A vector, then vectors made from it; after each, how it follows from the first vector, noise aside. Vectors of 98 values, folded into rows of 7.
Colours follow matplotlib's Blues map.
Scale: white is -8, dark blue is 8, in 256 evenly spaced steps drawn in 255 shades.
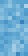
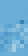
partly zeroed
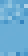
partly zeroed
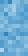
reversed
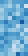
scaled up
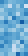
scaled up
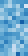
scaled up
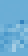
partly zeroed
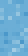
partly zeroed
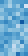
scaled up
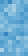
reversed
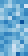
scaled up
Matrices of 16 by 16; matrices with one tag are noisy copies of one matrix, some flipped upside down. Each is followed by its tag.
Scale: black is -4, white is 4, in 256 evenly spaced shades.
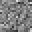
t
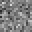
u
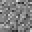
t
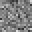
t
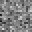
u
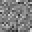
t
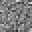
t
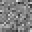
t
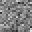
t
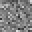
t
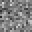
u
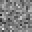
u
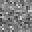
u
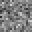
u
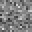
u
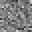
t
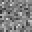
u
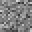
t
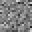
t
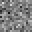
u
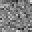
t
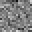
t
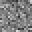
t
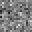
u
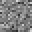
t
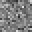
t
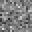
u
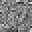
t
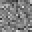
t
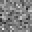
u
